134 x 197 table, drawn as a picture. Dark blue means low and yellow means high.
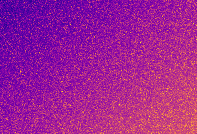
The texture is fine-grained noise. The halves do not mirror each other. The bottom right is the ninth with the highest average. No regular stripes run through it. Values rise toward the bottom right. The ninth with the lowest average is the top left. No single row or column stands out from its neighbours.
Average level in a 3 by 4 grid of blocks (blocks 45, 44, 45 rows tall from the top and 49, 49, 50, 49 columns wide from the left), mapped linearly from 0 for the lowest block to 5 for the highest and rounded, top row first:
0123
1234
2345
